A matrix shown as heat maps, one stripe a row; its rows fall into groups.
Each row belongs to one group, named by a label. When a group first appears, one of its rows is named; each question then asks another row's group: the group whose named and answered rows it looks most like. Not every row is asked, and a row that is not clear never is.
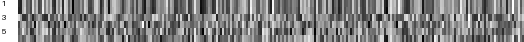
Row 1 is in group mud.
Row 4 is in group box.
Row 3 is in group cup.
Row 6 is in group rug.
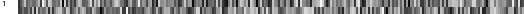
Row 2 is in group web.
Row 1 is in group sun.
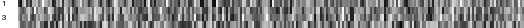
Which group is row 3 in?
rug
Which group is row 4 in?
cup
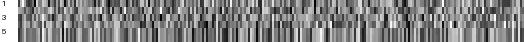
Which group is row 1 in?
box
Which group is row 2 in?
rug
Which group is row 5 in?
sun
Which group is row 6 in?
sun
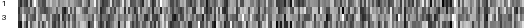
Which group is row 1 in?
web
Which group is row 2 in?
sun
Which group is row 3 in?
sun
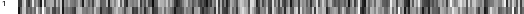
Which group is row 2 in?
sun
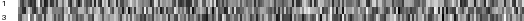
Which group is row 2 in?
rug
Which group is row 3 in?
mud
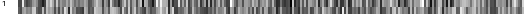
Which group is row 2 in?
mud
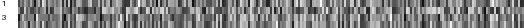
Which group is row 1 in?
sun
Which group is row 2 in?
cup
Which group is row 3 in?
sun
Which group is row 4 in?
sun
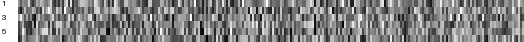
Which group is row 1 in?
rug
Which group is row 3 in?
rug
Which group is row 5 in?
box
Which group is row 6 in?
sun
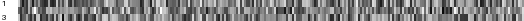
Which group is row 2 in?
web
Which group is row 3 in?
cup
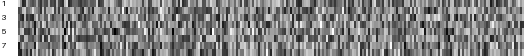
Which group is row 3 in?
cup
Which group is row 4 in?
sun
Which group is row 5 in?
web
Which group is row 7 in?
sun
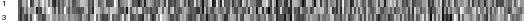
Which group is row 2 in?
mud
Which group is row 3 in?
web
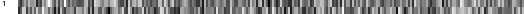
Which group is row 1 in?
mud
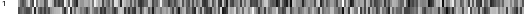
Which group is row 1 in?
rug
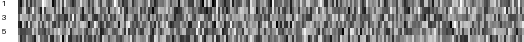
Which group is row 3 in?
sun
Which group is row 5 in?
web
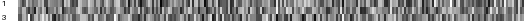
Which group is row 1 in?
rug
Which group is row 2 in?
sun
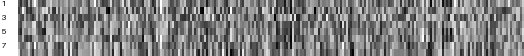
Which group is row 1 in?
web
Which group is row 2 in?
box
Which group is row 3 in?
cup
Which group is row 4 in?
mud
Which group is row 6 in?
web
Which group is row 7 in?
rug
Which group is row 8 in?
rug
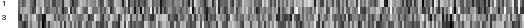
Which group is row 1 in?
rug
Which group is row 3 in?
mud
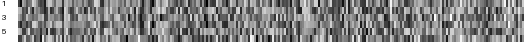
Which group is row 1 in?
mud
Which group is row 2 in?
cup
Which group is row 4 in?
web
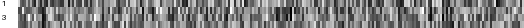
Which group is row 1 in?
cup
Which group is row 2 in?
mud
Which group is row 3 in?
rug
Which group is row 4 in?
web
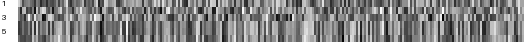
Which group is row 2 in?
box
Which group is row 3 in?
rug
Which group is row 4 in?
web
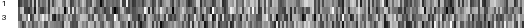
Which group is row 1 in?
web
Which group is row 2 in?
web
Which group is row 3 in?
box
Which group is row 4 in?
rug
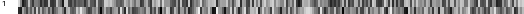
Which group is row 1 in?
cup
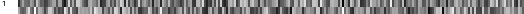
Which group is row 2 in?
rug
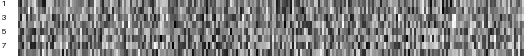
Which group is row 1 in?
mud
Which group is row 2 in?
web
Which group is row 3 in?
box
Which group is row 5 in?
cup
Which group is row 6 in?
box
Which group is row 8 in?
sun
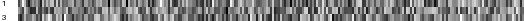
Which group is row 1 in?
mud
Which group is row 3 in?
mud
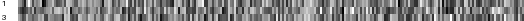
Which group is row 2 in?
web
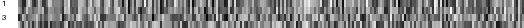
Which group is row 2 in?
rug
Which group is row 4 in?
cup
